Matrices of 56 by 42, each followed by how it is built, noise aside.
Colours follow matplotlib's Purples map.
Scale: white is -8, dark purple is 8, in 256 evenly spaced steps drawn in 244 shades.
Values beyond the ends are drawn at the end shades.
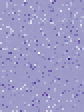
sparse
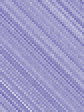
Toeplitz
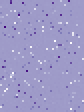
sparse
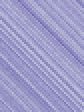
Toeplitz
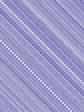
Toeplitz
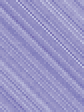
Toeplitz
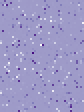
sparse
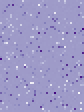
sparse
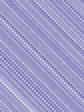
Toeplitz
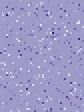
sparse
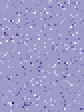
sparse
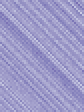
Toeplitz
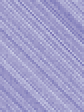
Toeplitz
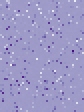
sparse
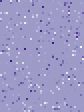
sparse
